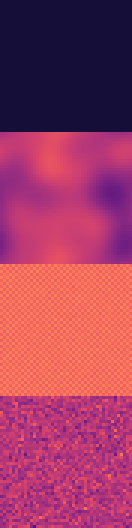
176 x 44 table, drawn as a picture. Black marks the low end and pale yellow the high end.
It is made of 4 by 1 panels. Panel 1,1: very low, flat. Panel 2,1: middling, smooth. Panel 3,1: high, checkered, faint in contrast. Panel 4,1: middling, fine-grained.
